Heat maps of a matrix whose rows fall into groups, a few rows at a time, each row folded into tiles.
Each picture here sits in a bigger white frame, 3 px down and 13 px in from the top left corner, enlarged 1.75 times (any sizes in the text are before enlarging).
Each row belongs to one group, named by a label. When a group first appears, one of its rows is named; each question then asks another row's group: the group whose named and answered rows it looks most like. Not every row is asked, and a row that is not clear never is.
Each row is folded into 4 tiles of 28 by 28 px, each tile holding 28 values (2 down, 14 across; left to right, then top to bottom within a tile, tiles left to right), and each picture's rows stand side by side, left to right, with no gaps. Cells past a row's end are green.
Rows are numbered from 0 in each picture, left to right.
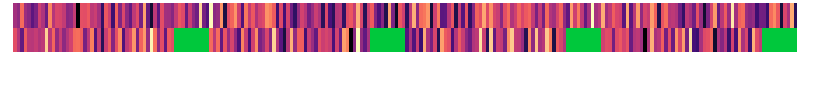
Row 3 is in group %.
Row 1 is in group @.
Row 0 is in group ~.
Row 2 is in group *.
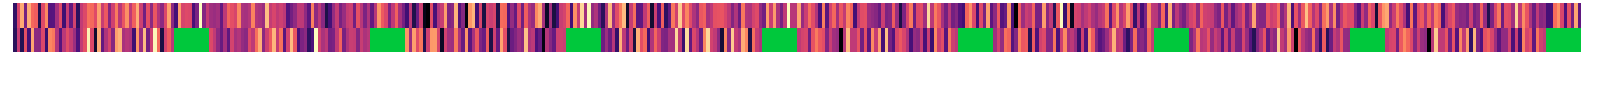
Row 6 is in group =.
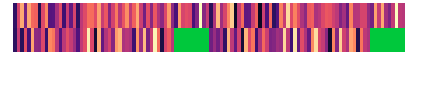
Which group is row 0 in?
*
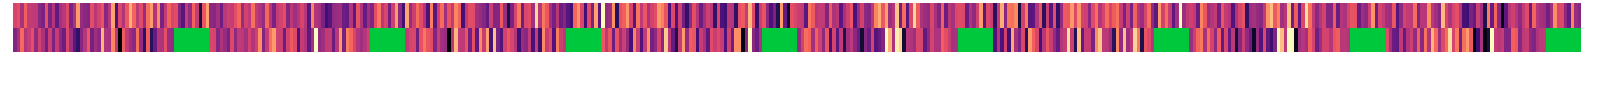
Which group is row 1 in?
~
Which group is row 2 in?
%
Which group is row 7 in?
~
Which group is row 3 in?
@
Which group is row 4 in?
=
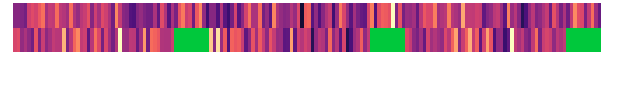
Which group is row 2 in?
~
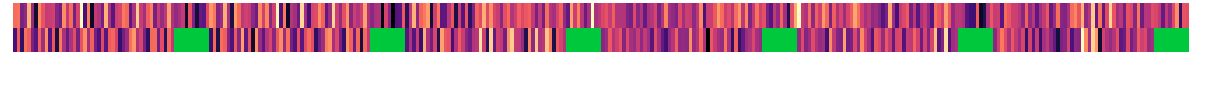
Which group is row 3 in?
=
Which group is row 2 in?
*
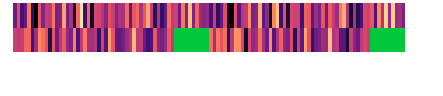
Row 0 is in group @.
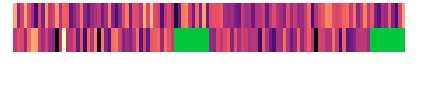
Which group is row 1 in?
=
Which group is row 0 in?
%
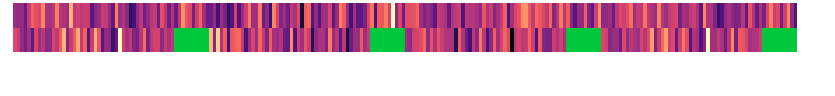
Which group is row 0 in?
~
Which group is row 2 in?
=
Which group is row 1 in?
@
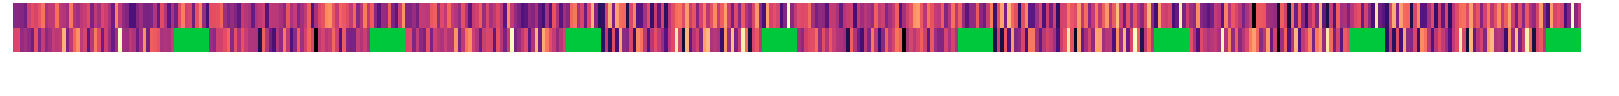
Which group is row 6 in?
~
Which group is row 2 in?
~
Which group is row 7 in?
*
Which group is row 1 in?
=
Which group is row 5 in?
*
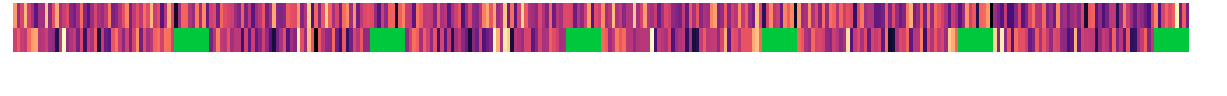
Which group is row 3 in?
%
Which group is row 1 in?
=
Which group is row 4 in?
%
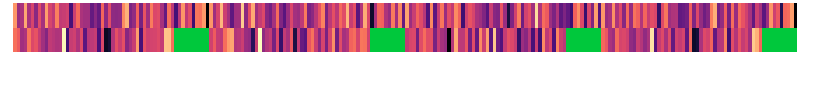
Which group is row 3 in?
%
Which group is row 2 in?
%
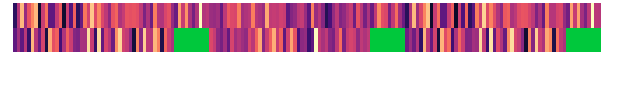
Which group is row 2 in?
*
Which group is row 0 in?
*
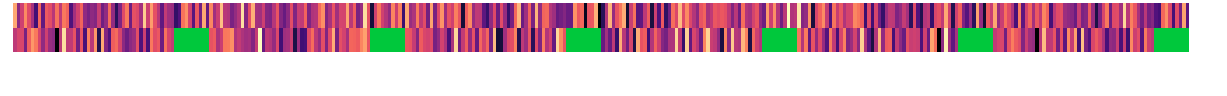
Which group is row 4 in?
@
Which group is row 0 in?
%
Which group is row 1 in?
%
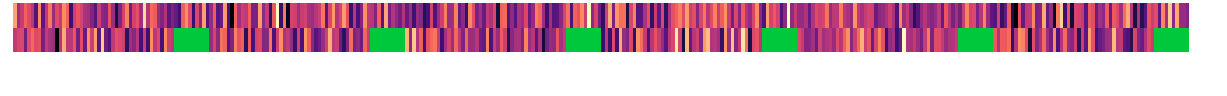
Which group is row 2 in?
@
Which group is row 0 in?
%
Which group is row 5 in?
@
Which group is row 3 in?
*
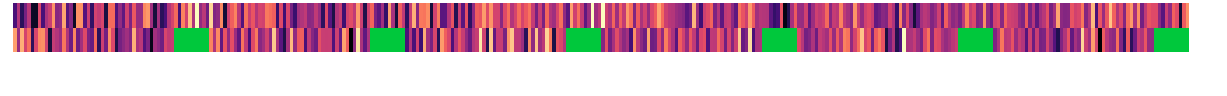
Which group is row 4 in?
~
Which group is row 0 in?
@
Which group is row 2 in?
*
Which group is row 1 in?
@
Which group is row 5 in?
=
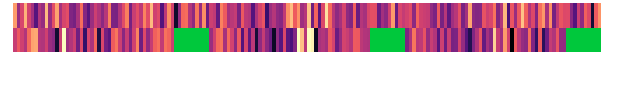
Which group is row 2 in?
=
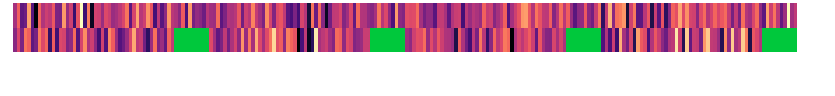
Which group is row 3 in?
*
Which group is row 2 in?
=
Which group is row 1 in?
~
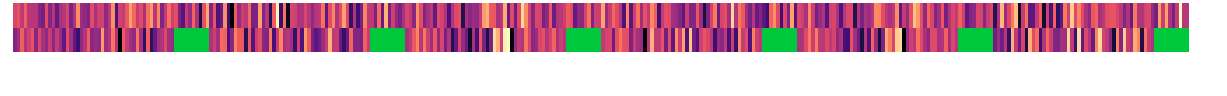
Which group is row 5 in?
*
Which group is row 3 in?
%
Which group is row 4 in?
=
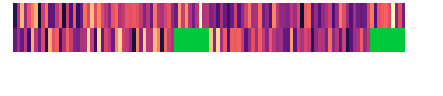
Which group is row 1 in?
@
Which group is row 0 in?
*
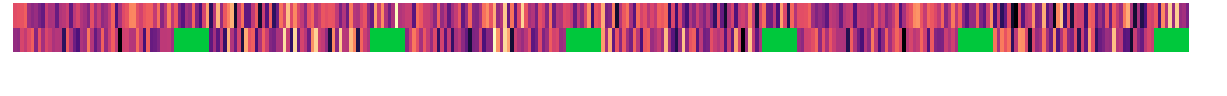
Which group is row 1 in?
*
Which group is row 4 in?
=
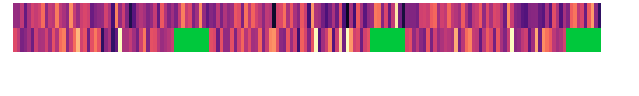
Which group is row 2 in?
~
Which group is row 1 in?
~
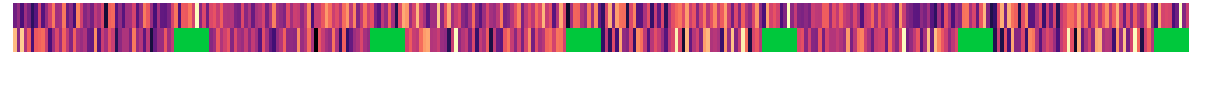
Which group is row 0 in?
@
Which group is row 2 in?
%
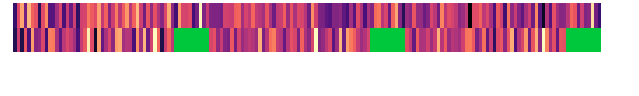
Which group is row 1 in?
~
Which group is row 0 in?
*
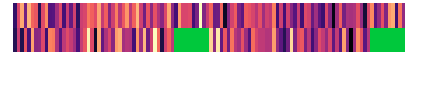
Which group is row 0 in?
*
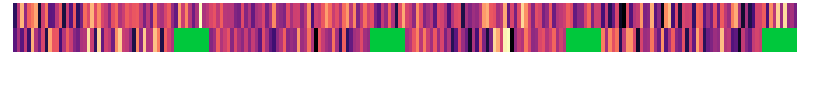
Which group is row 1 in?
=
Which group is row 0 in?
*
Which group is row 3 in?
@
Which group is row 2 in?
=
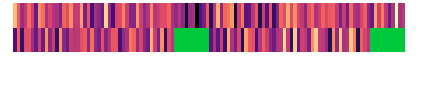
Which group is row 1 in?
*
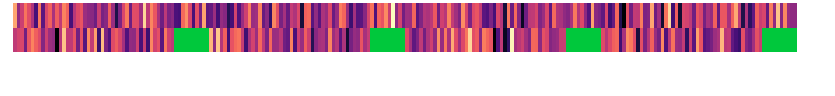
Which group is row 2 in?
~
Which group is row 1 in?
@
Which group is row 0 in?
%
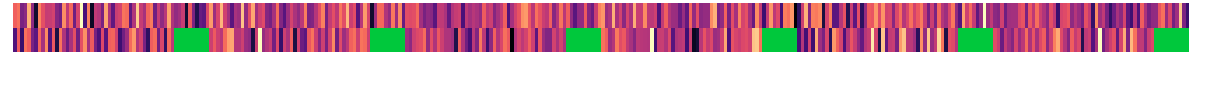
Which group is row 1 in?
%
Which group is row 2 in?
=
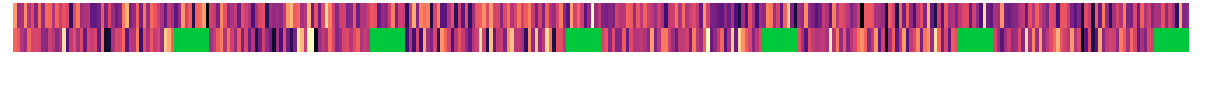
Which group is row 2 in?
*
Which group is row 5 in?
~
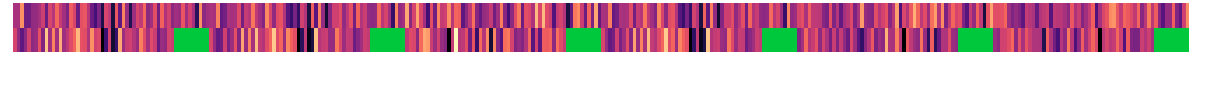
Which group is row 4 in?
=
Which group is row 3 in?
~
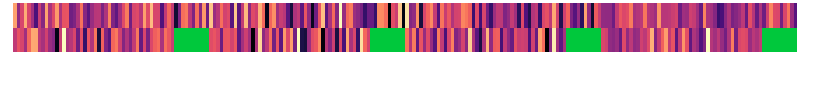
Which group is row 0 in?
%
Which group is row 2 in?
@
